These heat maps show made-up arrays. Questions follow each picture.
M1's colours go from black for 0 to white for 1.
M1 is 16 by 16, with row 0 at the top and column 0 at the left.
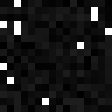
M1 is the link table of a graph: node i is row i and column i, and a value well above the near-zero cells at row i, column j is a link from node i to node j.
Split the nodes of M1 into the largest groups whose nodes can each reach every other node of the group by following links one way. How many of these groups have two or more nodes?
0
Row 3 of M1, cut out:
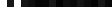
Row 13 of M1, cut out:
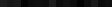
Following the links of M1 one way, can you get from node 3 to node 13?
yes
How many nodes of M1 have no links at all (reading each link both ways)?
5
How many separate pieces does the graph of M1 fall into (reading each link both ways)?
6
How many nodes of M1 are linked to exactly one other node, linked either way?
3
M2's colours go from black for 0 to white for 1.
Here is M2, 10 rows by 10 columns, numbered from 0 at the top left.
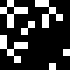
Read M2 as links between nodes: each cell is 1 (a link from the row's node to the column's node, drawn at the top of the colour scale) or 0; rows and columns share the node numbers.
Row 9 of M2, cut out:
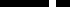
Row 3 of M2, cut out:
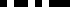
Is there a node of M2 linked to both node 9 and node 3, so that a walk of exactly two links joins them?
no
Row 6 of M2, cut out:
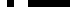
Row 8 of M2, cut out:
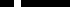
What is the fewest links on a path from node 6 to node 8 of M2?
2
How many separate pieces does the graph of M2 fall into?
1
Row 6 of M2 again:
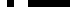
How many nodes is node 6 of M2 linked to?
3
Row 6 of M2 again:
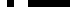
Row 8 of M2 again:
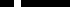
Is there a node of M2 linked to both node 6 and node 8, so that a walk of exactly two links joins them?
yes
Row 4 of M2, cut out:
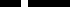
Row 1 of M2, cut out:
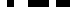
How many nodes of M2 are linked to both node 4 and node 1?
1
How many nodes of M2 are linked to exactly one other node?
4
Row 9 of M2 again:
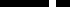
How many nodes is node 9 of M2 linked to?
1
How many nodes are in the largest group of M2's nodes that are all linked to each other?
2
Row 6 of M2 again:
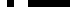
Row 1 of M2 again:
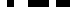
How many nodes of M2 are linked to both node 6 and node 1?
3
